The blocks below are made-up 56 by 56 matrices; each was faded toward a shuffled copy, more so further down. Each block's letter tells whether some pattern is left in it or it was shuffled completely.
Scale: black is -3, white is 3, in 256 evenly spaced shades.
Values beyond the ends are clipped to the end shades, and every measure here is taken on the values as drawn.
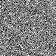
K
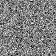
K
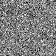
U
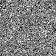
U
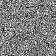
U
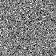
U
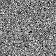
K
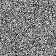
K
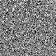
U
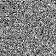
U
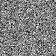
U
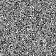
K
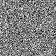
K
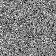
K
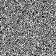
U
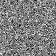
K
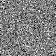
U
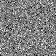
U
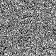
U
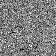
K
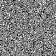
U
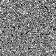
U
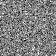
K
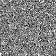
U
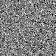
U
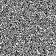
K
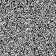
U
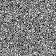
K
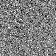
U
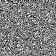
U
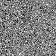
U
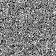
U
